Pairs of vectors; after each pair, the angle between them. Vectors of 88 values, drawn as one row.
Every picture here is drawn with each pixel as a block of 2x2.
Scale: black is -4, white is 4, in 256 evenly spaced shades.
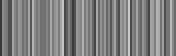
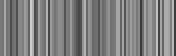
orthogonal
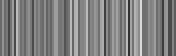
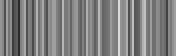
orthogonal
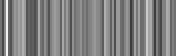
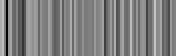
nearly opposite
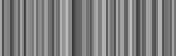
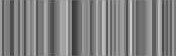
nearly parallel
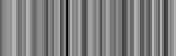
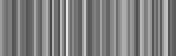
nearly opposite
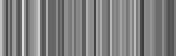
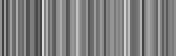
orthogonal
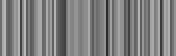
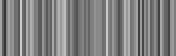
nearly opposite
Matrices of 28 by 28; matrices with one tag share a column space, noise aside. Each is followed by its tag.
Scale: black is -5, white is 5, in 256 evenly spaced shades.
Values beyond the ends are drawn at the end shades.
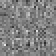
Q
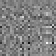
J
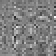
J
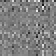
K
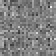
Q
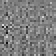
J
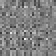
Q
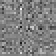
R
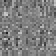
Q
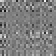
K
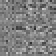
R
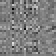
R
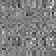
Q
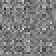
R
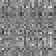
Q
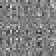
Q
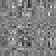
Q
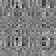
Q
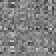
R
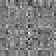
Q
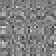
J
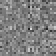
R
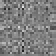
R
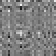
K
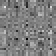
Q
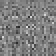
J
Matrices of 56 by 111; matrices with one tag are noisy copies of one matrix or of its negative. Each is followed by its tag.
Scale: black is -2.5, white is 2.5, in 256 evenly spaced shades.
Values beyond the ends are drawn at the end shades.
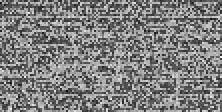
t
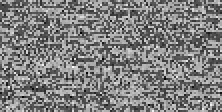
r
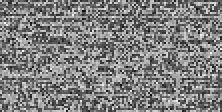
t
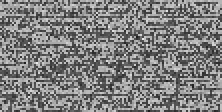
t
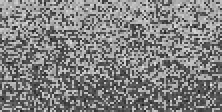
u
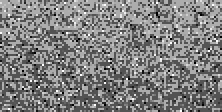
u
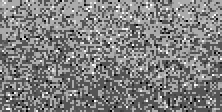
u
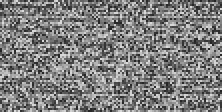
t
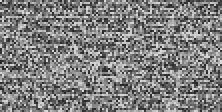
t
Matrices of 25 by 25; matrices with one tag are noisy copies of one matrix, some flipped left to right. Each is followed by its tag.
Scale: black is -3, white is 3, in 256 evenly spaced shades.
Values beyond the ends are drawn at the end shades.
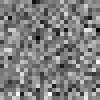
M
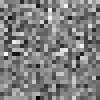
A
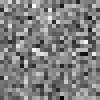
A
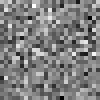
A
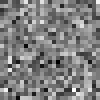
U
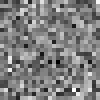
U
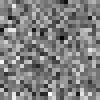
M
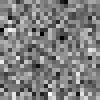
M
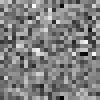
A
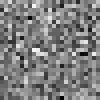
A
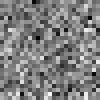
M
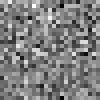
A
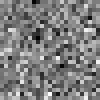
M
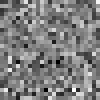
U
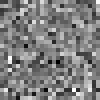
U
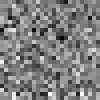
M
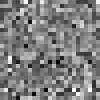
U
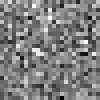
A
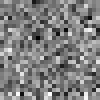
M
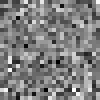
U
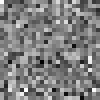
U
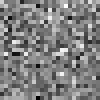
A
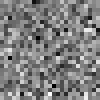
M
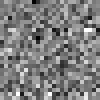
M
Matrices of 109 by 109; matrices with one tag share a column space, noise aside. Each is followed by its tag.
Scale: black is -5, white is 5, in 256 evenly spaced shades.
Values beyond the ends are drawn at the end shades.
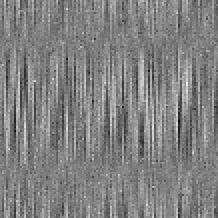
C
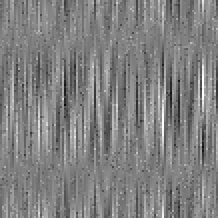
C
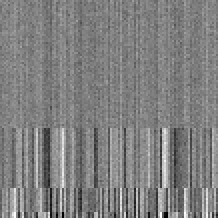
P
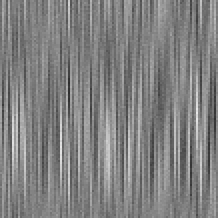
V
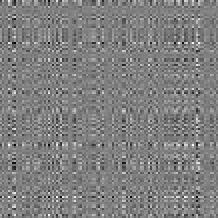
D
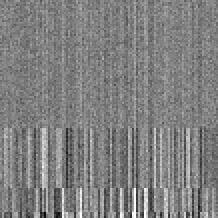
P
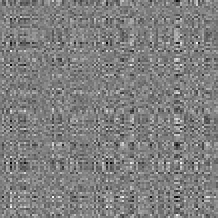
D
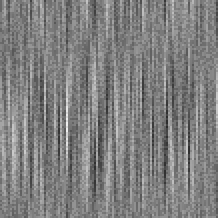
V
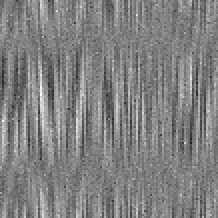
C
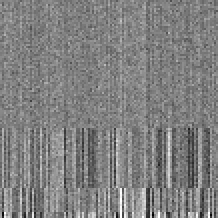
P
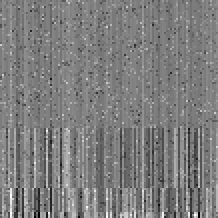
P
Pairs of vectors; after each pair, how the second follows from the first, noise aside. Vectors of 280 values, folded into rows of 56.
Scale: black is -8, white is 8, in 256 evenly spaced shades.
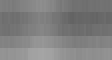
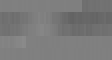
partly zeroed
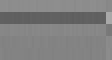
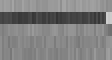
scaled up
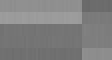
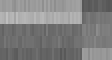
scaled up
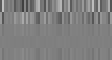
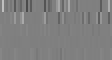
partly zeroed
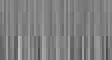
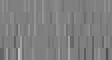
partly zeroed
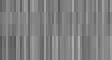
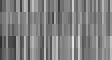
scaled up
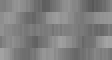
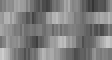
scaled up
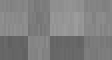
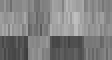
scaled up
